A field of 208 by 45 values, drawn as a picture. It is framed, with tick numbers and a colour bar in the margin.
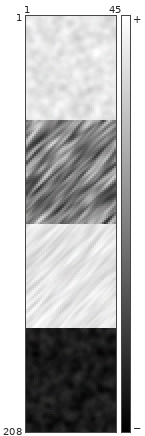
The table splits into 4 rows of 1 panel. Panel 1,1: very high, blotchy, faint in contrast. Panel 2,1: middling, slanting up to the right, strong in contrast. Panel 3,1: very high, slanting up to the right, faint in contrast. Panel 4,1: very low, blotchy, faint in contrast.
